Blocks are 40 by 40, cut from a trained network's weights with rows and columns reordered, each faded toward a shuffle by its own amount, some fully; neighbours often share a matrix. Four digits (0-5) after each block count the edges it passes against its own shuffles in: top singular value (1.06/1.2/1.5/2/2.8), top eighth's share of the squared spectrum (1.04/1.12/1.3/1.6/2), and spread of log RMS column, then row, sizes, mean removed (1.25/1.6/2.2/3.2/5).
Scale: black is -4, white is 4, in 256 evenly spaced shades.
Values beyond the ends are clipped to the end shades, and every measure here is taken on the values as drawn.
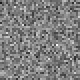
1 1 0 0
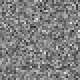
0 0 0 0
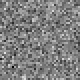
0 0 0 0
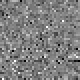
3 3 0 1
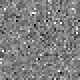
0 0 0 0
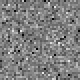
0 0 0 0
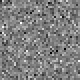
0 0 0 0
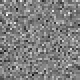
2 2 0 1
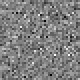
2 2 0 1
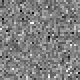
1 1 0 0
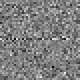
3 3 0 1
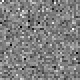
1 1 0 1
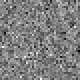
1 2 0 0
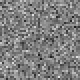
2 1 0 0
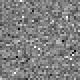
0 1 0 0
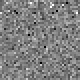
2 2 0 0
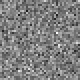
1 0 0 0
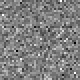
2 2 1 0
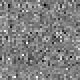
3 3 0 2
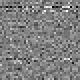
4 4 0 3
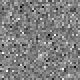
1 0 0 0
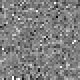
2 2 1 0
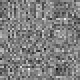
4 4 2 2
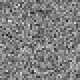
2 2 0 0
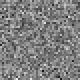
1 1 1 0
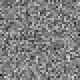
0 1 0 0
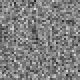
2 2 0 0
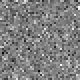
1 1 0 0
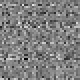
3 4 0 3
